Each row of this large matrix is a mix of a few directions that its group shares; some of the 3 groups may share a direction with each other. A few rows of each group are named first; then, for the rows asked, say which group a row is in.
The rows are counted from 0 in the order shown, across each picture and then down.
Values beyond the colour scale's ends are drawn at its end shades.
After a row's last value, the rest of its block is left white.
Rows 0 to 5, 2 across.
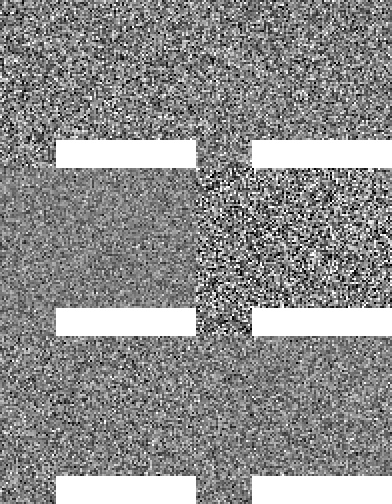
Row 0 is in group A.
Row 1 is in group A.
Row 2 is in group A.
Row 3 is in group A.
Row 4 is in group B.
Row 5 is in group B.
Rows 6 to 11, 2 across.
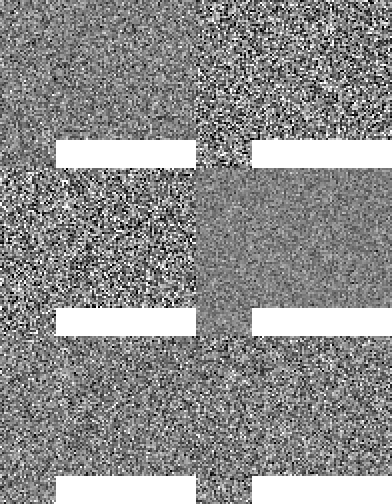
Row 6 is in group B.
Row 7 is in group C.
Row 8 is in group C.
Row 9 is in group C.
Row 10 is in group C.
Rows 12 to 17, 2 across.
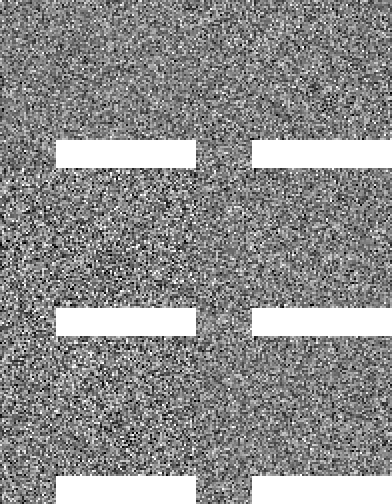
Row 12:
B
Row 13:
A
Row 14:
A
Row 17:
B
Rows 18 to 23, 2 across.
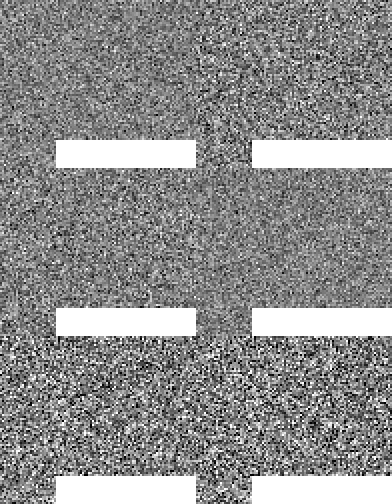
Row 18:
C
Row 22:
C
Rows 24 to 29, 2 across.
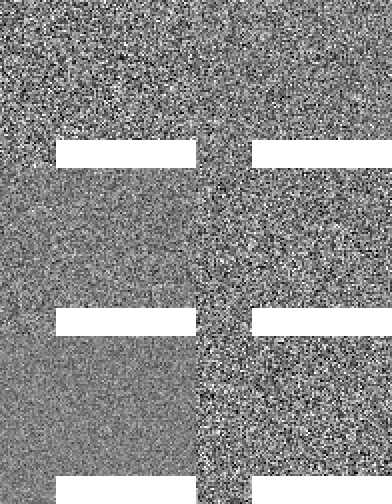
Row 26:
B
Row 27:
A
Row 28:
A
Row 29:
A
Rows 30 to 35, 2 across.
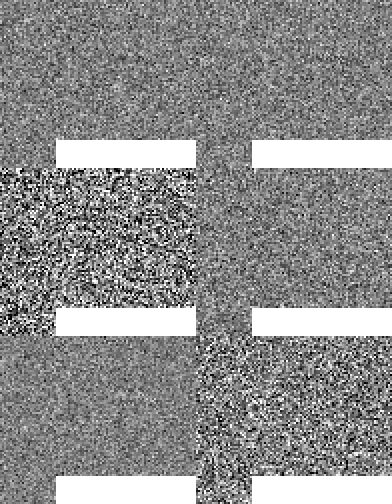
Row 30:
A
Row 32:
B
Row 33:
A
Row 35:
B
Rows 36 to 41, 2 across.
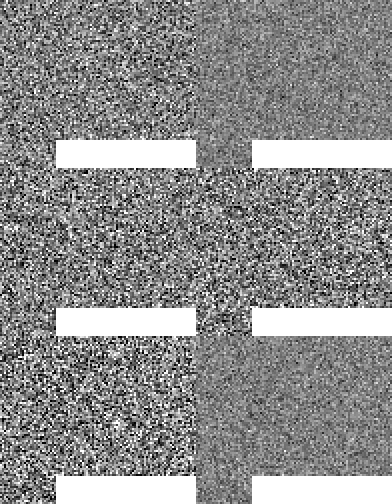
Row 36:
C
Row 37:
C
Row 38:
A
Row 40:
A
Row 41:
B
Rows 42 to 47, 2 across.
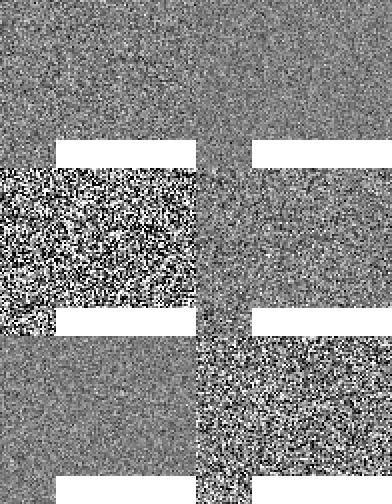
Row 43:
C
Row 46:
C
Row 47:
B
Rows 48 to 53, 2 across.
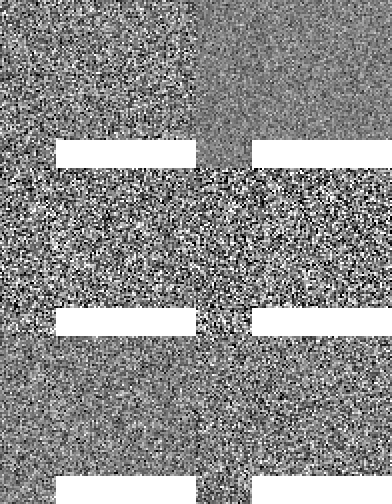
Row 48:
B
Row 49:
C
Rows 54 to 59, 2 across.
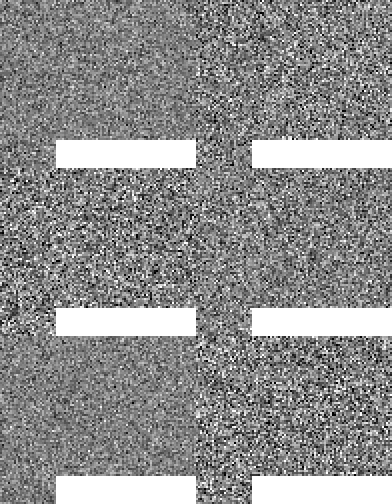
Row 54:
B
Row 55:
C
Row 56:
B
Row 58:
B
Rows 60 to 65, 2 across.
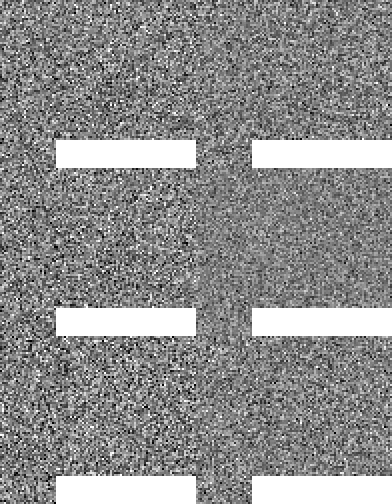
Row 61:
B
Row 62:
A
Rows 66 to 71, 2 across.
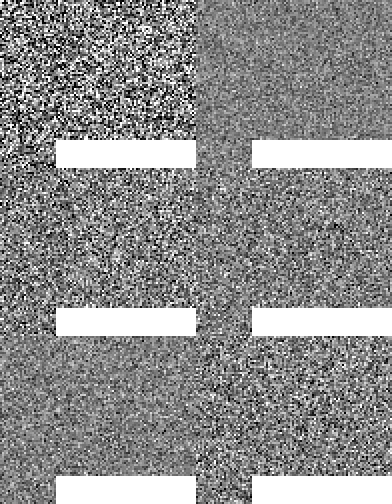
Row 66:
C
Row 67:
B
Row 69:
A
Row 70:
A
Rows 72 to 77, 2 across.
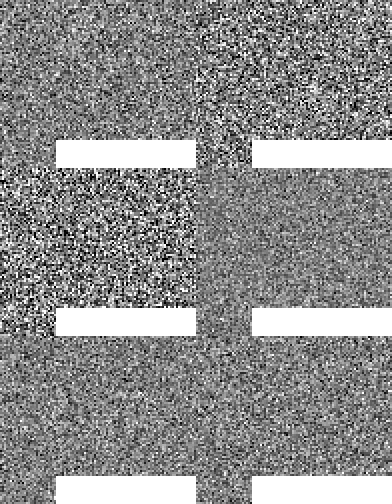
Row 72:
A
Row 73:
A
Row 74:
B
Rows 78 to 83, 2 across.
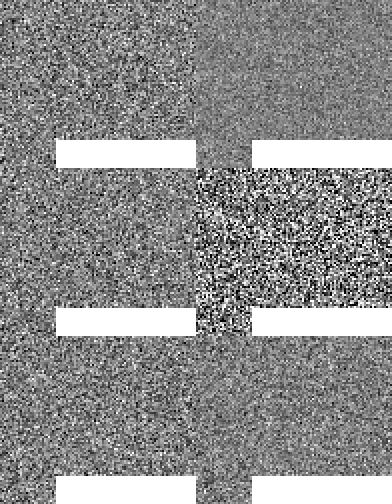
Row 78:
A
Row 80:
A
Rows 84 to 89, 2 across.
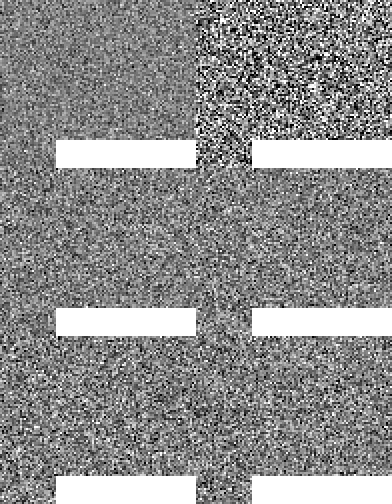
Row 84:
B
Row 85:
A
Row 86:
A
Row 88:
A
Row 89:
B
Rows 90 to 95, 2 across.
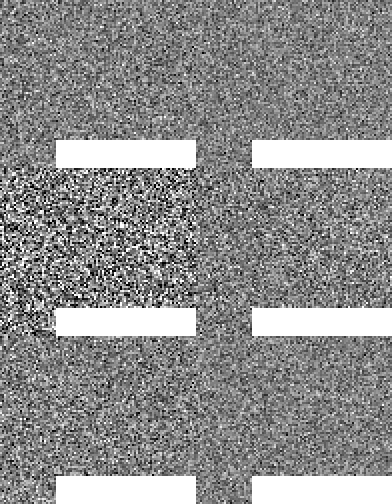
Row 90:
A
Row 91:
A
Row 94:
B
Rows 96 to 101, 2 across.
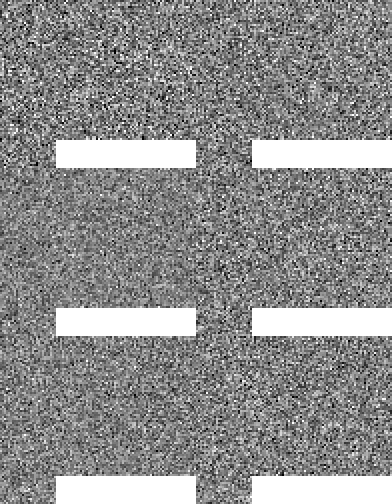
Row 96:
C
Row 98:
B
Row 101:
C
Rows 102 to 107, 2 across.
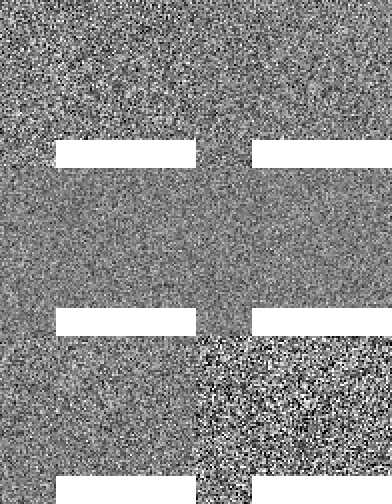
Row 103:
C
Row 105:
C
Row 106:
A
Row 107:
A
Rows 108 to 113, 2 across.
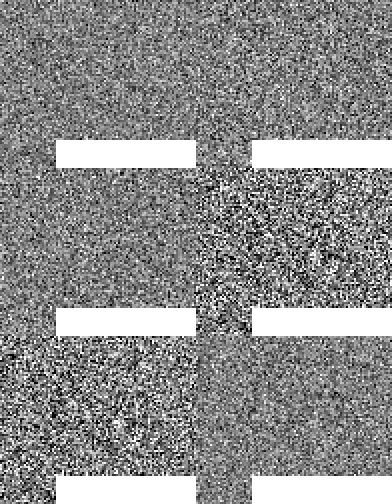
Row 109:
C
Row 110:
B
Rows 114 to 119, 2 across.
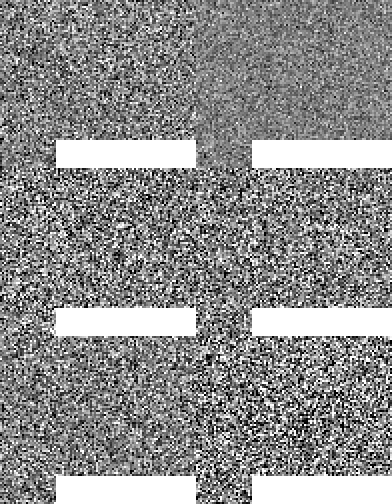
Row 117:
A
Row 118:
C
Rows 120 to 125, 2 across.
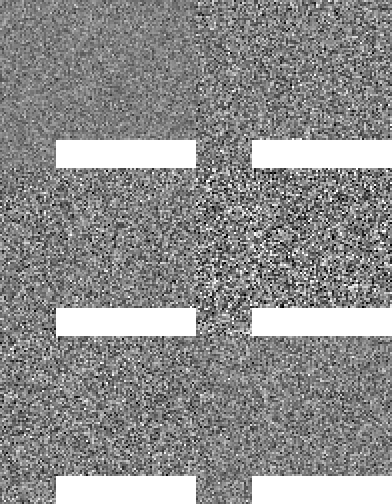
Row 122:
C
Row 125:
A
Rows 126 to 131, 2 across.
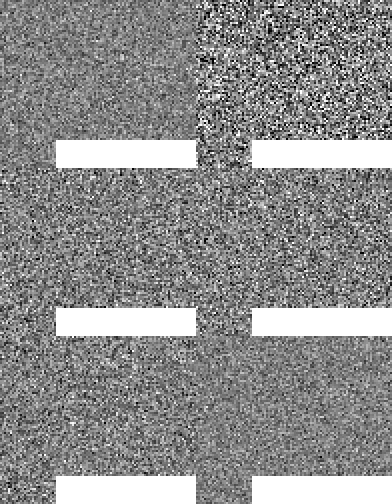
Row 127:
A
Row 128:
B
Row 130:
B
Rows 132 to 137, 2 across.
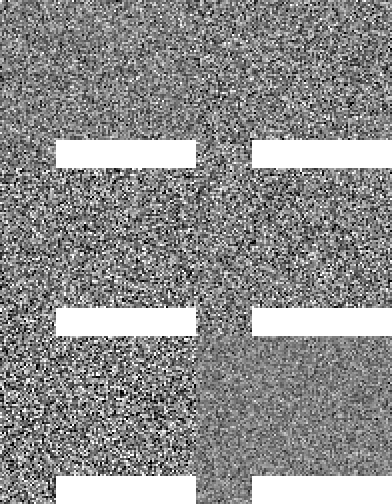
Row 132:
B
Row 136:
C
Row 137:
A
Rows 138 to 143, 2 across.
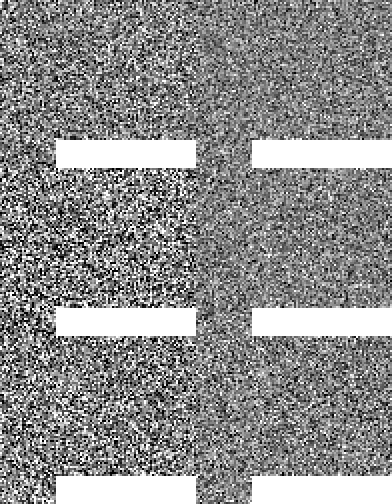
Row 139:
B
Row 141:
B
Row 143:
C
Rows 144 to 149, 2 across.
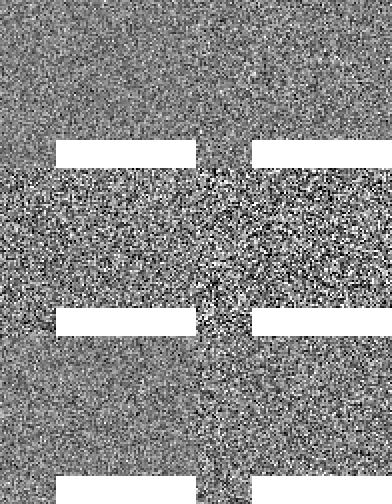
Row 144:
C
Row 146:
A
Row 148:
B
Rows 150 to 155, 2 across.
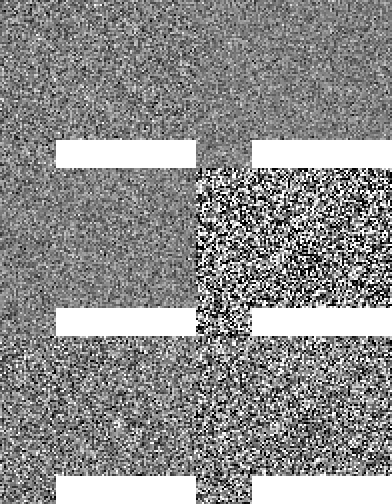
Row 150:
C
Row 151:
A
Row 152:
B
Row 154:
A
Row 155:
A
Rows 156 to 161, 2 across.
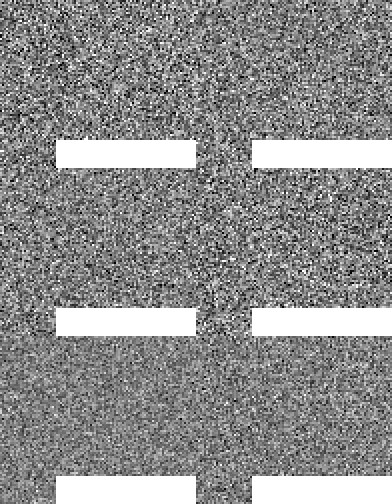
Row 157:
A
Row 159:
B
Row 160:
C
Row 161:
A
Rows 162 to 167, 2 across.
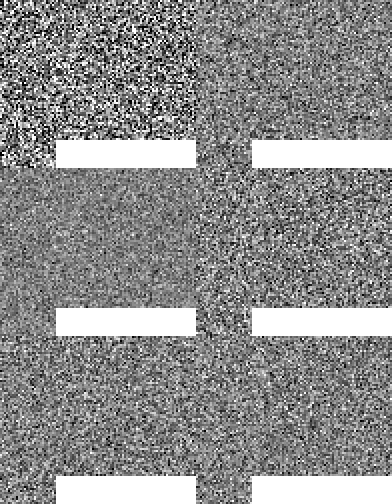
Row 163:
C
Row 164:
B
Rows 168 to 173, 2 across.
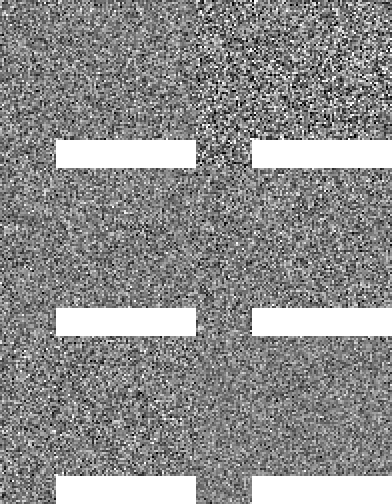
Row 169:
B
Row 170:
A
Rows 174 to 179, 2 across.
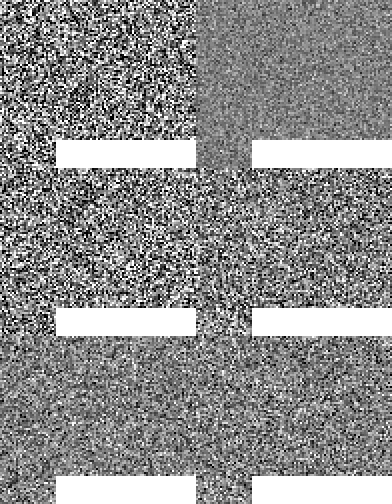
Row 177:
B
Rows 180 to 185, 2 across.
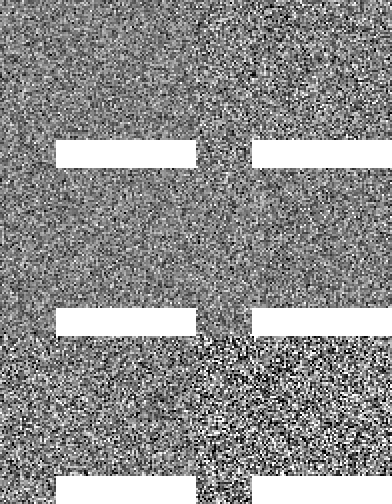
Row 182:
C
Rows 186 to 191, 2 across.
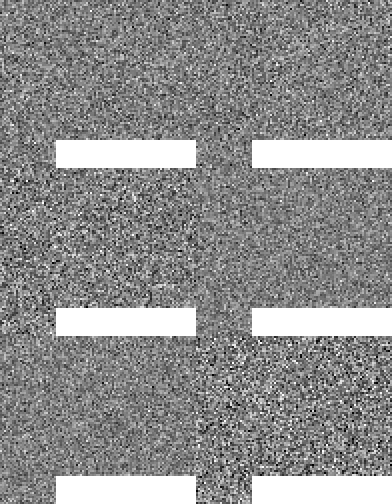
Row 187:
C
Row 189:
A
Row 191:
B
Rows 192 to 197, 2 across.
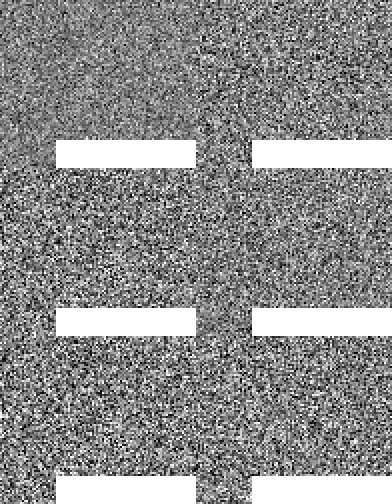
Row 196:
A
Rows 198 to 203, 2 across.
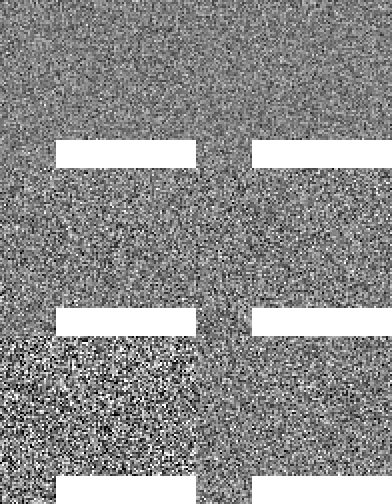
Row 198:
A
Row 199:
B
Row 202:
A
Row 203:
C
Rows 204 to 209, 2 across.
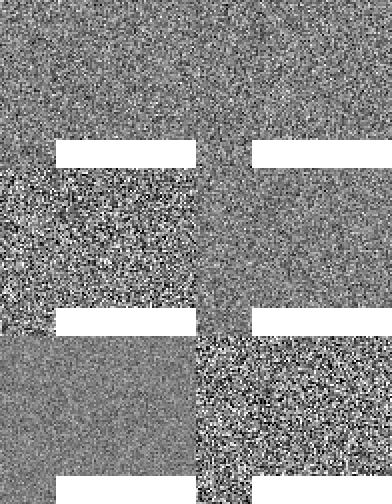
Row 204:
C
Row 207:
A
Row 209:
B
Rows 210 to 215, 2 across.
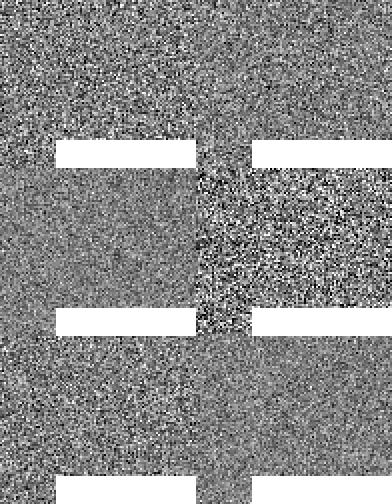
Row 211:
B
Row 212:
C
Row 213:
B
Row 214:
B
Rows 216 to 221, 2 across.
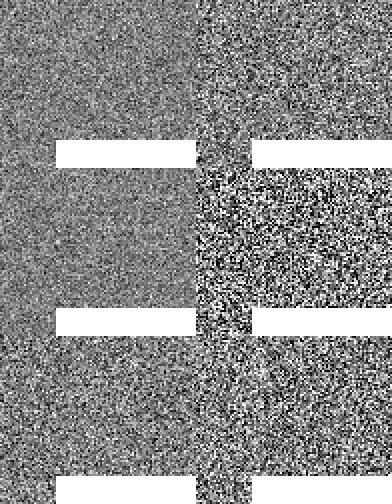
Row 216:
A
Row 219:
C
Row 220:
C
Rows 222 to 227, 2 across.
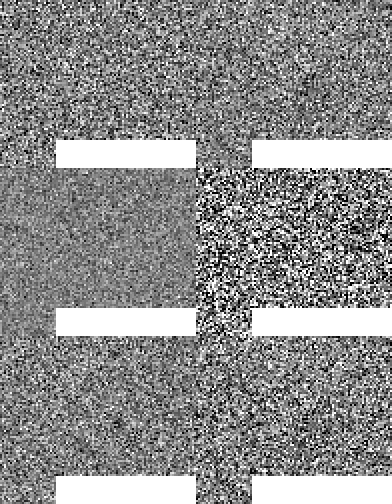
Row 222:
B
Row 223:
A
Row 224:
A
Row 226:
A
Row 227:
A
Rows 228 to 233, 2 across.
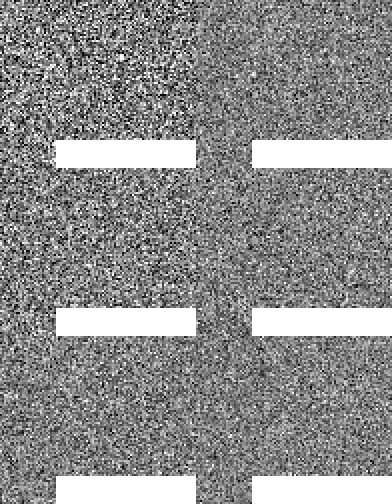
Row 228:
C
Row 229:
A
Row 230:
C
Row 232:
A
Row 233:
C
